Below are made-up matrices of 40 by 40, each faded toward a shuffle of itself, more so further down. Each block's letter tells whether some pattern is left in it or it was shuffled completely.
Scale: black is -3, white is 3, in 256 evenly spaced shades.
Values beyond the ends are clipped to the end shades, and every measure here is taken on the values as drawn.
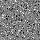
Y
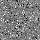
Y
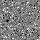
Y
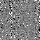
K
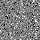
Y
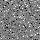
Y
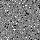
Y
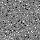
Y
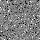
Y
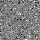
Y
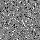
Y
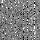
K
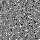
Y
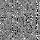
K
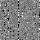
K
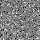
Y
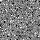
Y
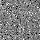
Y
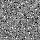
Y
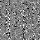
K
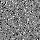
Y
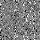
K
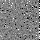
K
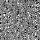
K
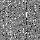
K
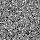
Y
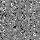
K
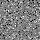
Y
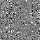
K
